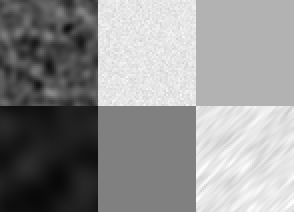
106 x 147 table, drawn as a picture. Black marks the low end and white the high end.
The table splits into 2 rows of 3 panels. Panel 1,1: low, blotchy. Panel 1,2: very high, fine-grained, faint in contrast. Panel 1,3: high, flat. Panel 2,1: very low, smooth, faint in contrast. Panel 2,2: middling, flat. Panel 2,3: very high, slanting up to the right, faint in contrast.
